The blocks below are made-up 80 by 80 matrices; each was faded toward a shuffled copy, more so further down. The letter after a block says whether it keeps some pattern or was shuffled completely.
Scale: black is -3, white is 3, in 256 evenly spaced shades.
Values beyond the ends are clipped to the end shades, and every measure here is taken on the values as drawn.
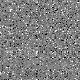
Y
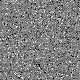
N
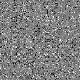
Y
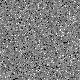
N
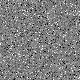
N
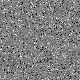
N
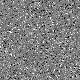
N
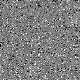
Y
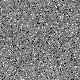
N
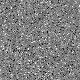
N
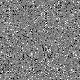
Y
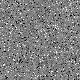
N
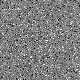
N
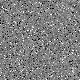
N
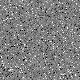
N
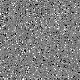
Y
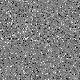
Y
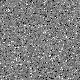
N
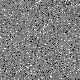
N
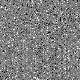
Y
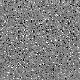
Y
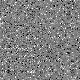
Y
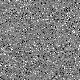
Y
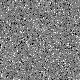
N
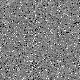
Y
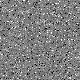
Y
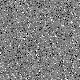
N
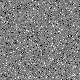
N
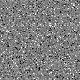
Y
